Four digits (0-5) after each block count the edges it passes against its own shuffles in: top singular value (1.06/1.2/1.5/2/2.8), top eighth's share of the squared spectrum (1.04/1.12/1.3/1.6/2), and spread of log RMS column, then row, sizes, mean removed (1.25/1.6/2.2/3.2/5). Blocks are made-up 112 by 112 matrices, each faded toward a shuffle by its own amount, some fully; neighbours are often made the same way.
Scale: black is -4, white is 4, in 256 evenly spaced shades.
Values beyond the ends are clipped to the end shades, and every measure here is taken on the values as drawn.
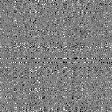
4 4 2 3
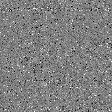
3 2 1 2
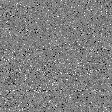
2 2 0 2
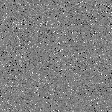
2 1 0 1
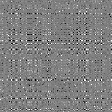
5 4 3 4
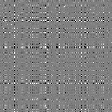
5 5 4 4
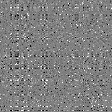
5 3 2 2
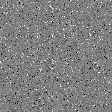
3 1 1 0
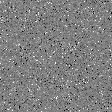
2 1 0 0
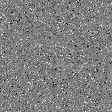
1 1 0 0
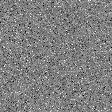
0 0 0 0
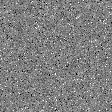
0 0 0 0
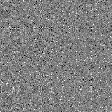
4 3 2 1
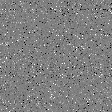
3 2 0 1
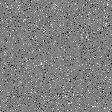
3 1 0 0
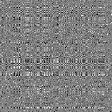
5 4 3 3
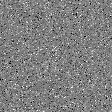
2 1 0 0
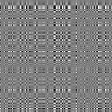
5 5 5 5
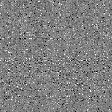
4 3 1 2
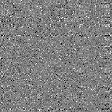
4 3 2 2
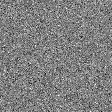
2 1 0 0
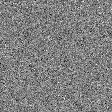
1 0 0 0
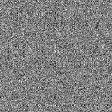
4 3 2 2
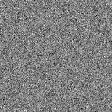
3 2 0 1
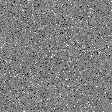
0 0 0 0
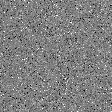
2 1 0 0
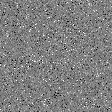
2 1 0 0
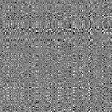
5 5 3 3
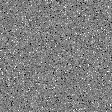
2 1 0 0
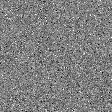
0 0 0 0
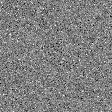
0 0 0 0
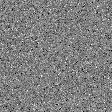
0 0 0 0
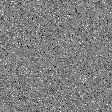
0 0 0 0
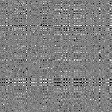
5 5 3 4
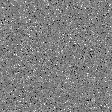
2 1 0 0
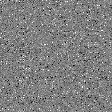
3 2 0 1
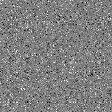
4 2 1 1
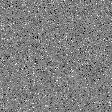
2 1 0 0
